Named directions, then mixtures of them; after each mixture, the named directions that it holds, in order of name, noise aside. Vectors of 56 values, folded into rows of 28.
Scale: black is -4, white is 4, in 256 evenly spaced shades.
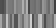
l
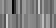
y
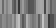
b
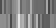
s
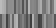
l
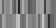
b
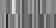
l, y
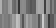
b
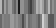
b, s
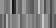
b, y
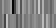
y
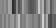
b, y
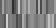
b, y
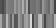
l
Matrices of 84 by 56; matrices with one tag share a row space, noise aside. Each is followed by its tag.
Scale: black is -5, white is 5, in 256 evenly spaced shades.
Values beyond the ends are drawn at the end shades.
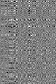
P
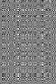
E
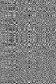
P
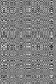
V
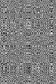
V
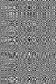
P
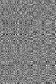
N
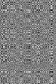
V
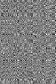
N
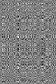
E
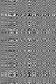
P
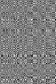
N
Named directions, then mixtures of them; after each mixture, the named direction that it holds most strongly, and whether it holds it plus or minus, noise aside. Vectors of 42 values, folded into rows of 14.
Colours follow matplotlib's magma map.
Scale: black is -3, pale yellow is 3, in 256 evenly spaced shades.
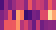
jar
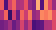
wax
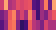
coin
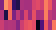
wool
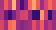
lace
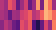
wax, plus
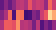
jar, plus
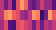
lace, minus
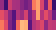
coin, minus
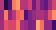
wool, minus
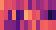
jar, minus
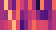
wax, minus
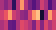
lace, minus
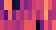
wool, plus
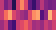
lace, minus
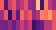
wax, plus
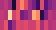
lace, minus
